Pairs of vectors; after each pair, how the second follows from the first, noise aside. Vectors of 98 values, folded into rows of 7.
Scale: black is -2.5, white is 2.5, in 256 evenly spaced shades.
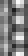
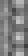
shrunk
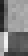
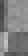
shrunk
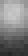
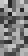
shuffled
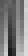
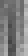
shrunk
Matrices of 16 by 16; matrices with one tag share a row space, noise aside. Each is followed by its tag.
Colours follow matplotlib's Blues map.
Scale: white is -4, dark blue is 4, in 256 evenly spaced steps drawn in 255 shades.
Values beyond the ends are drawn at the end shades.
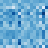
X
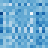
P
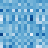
P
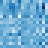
X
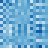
P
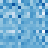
X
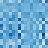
X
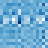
X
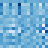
X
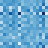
X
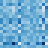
X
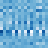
P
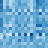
P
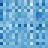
P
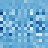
P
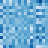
P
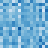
X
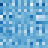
P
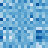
P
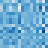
X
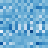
P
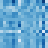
X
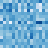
P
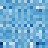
P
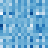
P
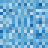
P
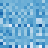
P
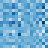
X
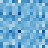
X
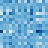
P
